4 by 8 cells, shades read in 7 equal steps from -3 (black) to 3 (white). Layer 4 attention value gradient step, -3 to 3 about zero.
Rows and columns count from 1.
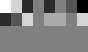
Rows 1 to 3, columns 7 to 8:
-1 -3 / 0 2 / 0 0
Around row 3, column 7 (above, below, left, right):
0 0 0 0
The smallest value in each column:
-2 -1 -2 0 -2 0 -1 -3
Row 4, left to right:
0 0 0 0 0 0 0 0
